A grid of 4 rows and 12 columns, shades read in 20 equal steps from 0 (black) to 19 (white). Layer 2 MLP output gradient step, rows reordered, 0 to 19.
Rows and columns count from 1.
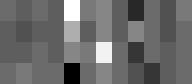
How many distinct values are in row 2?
5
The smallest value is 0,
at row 4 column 5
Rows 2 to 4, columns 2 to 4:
6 7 7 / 7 8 7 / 9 8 8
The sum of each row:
101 96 101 84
